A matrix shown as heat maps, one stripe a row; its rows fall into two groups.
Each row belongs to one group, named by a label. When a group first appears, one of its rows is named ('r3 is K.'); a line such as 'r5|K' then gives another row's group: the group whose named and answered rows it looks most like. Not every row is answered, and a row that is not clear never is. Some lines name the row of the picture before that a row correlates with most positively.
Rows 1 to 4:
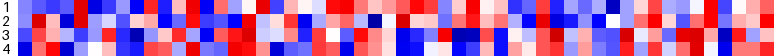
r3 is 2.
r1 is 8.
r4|2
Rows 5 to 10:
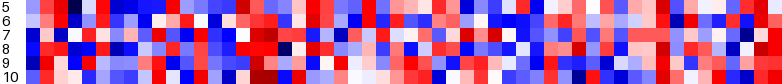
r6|2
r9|8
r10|8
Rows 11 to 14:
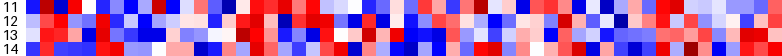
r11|8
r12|2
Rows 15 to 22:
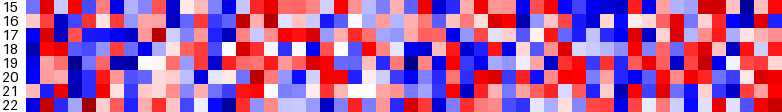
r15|8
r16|8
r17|8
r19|2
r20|2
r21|2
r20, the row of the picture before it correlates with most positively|14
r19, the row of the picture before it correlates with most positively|12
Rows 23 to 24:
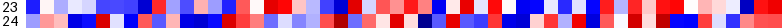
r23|8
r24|2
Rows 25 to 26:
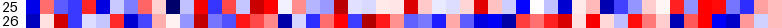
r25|8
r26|2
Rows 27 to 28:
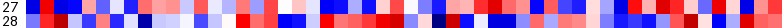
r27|8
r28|2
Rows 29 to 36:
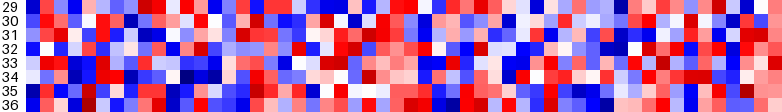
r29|8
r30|2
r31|2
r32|8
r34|2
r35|8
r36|8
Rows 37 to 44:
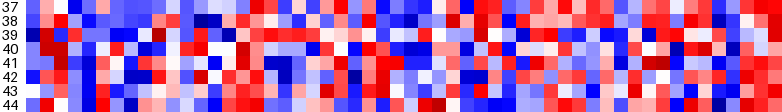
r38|2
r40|2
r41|2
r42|2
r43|2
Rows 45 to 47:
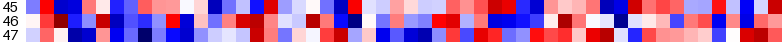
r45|8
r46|2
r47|2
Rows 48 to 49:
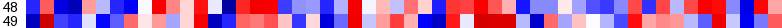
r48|8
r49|8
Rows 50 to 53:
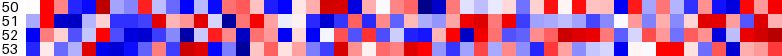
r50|2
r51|8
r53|8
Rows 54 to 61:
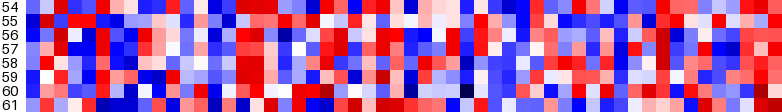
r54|2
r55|8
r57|2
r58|2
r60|2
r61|8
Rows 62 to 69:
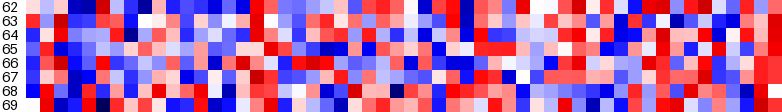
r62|2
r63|2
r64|2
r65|8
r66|2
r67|2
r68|8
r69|8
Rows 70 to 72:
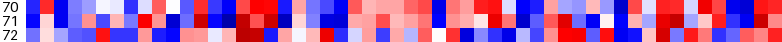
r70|8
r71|8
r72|2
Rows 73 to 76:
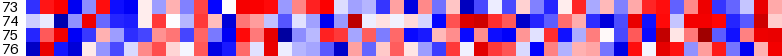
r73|2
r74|8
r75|2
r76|8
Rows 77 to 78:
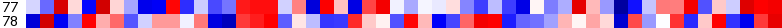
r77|2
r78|8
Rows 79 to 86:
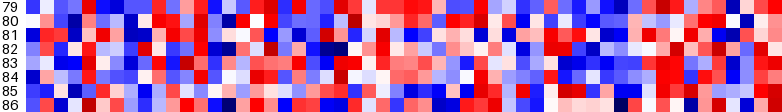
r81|2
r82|8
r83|8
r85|2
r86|8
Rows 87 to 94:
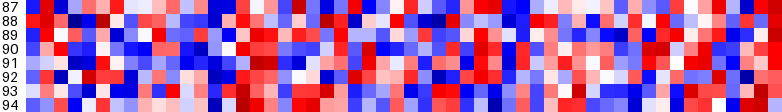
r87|8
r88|2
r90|2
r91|2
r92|8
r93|2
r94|2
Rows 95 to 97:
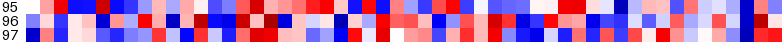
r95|2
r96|8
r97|8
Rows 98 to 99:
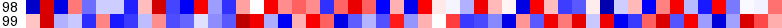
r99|2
